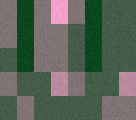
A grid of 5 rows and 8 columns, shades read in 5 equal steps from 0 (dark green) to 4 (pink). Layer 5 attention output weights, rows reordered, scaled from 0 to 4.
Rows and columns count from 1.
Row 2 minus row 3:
1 0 0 0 0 0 0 0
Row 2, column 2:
0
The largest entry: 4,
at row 1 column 4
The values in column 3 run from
1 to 2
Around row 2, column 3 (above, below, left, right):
2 2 0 2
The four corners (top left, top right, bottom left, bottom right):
2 1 1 2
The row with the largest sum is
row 4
